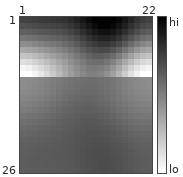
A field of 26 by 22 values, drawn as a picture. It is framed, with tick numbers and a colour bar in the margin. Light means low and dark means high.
Slope: none. Roughest part: top right. Lone odd cells: none. Seam: horizontal, 40% of the way down, the bottom part calmer.
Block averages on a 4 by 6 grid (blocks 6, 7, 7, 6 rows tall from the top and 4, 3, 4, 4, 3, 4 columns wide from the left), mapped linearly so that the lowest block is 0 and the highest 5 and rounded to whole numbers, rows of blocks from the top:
3 3 4 5 5 3 / 0 1 2 2 1 0 / 2 3 3 3 3 2 / 3 3 3 4 3 3
